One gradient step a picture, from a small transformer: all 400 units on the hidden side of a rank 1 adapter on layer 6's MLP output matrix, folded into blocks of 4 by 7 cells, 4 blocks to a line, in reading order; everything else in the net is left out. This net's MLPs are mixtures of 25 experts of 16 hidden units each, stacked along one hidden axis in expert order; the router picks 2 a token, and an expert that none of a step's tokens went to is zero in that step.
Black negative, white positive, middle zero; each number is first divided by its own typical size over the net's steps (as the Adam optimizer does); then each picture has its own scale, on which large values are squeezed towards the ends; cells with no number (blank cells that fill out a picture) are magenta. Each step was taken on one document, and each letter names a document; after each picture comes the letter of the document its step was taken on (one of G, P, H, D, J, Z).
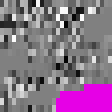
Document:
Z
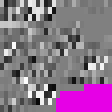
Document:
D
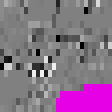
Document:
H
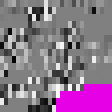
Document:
Z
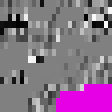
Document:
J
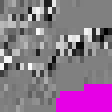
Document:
H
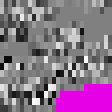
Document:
D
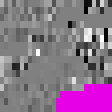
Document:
H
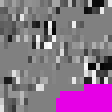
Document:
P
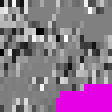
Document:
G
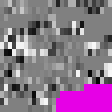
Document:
Z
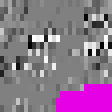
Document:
G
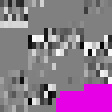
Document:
J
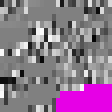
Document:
J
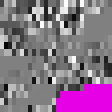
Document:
Z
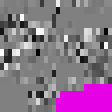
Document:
H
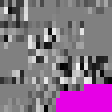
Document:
J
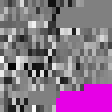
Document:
P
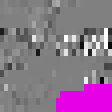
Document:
H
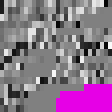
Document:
D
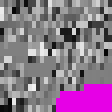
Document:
D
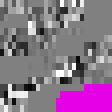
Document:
Z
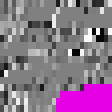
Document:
P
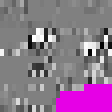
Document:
G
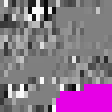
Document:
Z
